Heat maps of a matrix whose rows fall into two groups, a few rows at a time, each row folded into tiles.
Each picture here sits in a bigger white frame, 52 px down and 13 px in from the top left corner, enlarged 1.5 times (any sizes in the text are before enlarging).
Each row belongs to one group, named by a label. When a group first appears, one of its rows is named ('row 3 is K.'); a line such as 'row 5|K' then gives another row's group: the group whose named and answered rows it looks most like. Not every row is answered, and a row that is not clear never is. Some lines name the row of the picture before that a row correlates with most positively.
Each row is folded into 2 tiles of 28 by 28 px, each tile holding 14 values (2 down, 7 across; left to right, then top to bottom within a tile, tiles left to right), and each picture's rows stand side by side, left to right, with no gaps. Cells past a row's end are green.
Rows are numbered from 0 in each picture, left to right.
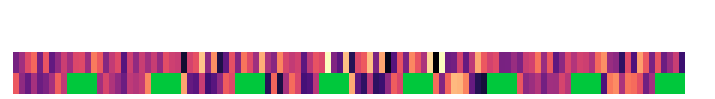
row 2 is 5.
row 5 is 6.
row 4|5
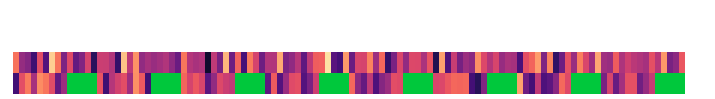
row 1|6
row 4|5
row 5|6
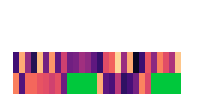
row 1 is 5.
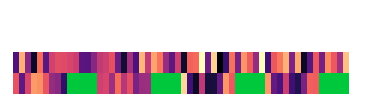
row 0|6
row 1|6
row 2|5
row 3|5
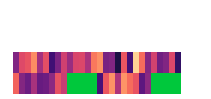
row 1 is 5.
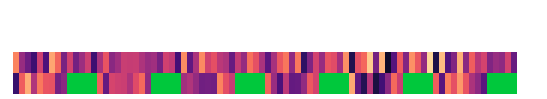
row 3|5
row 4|5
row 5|6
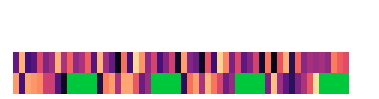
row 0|6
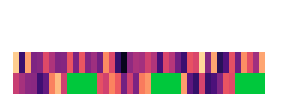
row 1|6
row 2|5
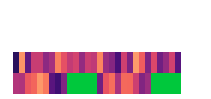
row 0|6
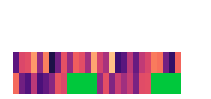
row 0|5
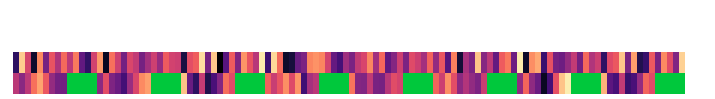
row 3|6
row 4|5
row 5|6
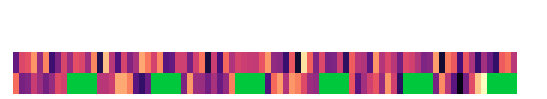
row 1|6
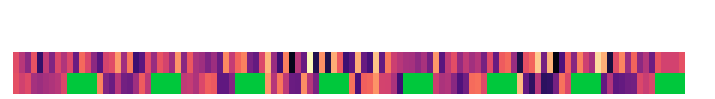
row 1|5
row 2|6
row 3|6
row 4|6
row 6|5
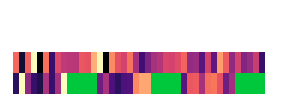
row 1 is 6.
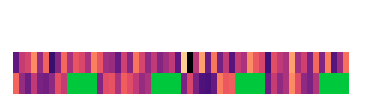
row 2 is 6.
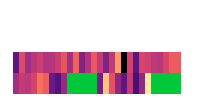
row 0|6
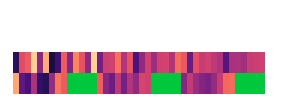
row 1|5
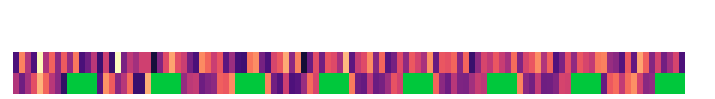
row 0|6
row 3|5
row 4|5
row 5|5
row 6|5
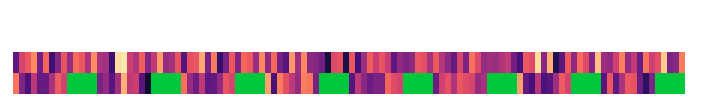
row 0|5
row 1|6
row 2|5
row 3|6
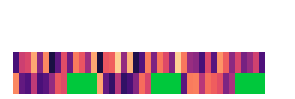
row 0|5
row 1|5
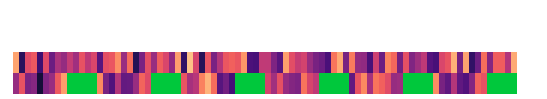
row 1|5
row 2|6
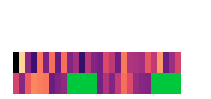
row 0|6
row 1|6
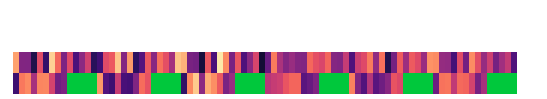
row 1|5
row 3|6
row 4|5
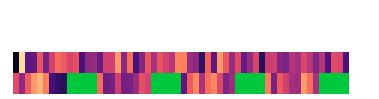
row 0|6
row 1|5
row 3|6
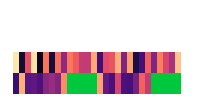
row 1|5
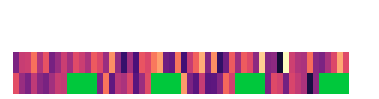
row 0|5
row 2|5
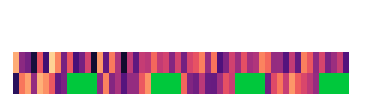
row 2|5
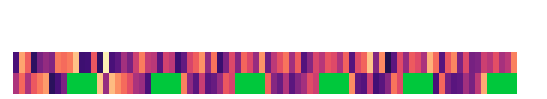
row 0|6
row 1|6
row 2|5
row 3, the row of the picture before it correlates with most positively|2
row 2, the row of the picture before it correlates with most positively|2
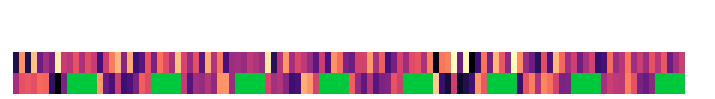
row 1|5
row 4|5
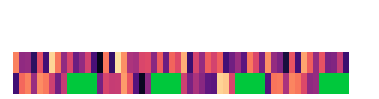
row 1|6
